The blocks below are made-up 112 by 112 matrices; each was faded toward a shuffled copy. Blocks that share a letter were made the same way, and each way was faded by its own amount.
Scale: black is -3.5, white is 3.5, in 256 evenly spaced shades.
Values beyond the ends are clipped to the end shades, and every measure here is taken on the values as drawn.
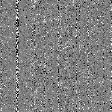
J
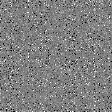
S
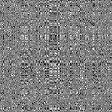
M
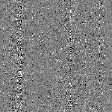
J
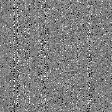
J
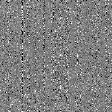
J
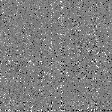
S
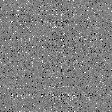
S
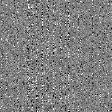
J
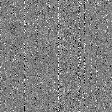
J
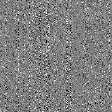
J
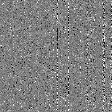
J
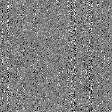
J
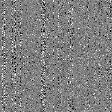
J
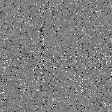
S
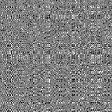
M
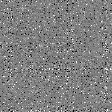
S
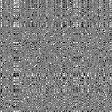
M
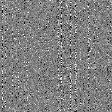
J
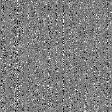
J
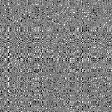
M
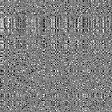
M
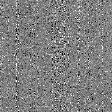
J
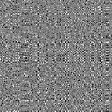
M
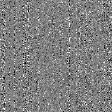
J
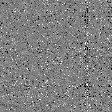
S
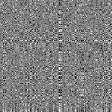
M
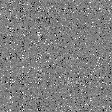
S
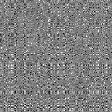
M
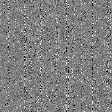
J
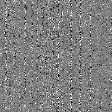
J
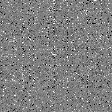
S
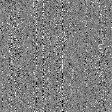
J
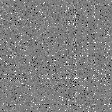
S
